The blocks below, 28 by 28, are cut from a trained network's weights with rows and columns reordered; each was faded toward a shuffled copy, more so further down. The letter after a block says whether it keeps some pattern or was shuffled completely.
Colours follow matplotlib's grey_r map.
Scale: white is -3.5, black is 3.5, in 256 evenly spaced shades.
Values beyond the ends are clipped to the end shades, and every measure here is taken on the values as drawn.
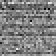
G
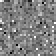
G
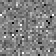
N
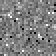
N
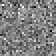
N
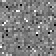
N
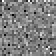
G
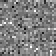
N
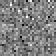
G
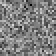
N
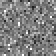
N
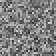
N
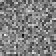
N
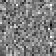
G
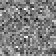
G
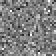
N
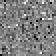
N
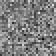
G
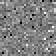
N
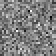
N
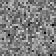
N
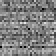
G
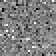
N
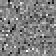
N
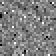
N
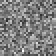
N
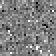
G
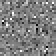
G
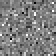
G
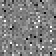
G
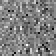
G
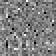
G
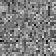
G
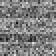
G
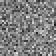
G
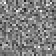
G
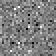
G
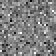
N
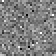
N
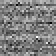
G
